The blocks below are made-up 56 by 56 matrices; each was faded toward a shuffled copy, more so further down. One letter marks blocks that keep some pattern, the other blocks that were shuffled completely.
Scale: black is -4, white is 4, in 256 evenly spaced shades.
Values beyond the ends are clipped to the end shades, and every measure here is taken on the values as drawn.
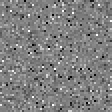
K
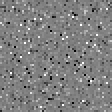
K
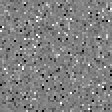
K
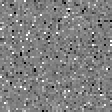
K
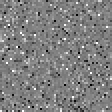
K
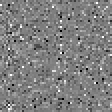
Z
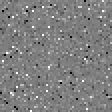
K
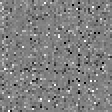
Z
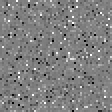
K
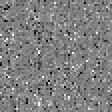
Z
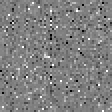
Z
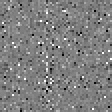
Z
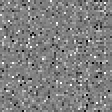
Z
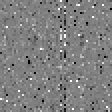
Z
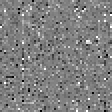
Z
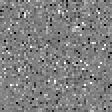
Z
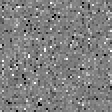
Z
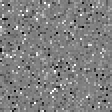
K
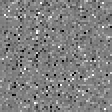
Z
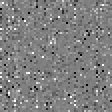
Z
